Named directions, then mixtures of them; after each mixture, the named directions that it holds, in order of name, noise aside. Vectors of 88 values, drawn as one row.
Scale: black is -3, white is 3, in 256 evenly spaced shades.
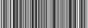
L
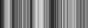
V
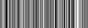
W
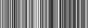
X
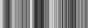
V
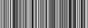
L, X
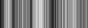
V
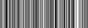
W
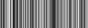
L, V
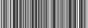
L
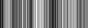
V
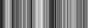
V
